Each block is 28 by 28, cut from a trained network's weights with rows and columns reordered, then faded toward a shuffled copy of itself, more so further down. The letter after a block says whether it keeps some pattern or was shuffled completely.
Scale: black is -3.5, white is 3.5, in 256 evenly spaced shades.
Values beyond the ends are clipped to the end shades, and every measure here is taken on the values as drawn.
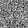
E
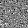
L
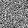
L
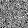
E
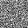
L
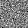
E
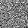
L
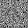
L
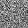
L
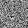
E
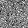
E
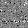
L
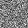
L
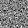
L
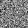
E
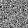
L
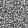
E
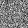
E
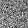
E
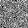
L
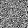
L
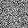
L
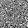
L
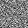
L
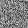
E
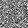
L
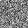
E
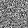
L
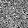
E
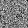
E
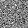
E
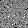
E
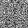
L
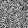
L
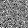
L
